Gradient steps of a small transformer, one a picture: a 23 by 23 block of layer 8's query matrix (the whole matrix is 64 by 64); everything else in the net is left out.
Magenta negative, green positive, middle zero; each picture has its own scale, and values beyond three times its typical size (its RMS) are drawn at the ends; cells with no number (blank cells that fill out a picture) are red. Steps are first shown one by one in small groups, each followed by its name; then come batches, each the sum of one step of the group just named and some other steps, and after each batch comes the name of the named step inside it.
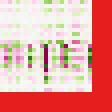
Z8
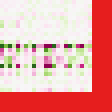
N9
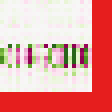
N9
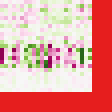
N9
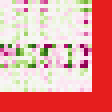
N9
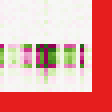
Z8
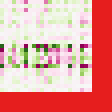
N9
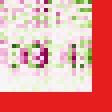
Z8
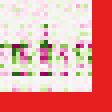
N9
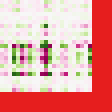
Z8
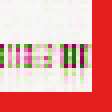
Z8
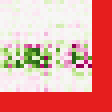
Z8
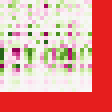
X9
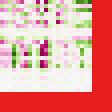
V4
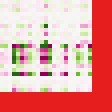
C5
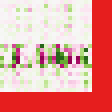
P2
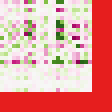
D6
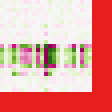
C5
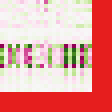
V4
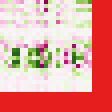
V4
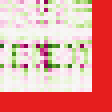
V4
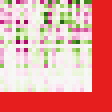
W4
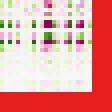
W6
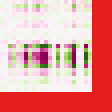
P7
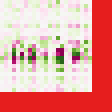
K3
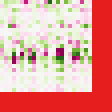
K3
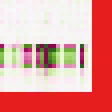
W4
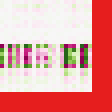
P7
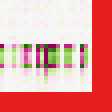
P7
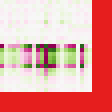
W4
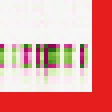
P7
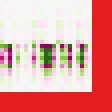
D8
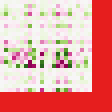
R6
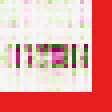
R6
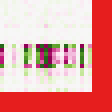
R6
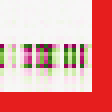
D8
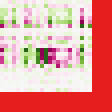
R6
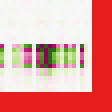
D8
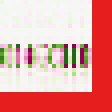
R6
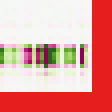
R6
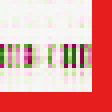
R6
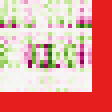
R6
